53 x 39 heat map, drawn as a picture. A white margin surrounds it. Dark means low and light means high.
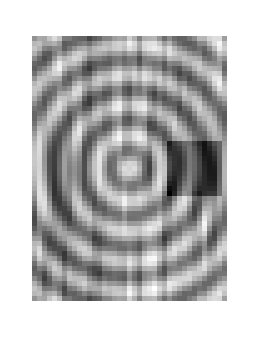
Slope: none. Odd patch: lower, in the middle right. Ninth with the lowest average: middle right. Average level on the scale: 60%. Odd rows or columns: none. Rings: centred on the centre.
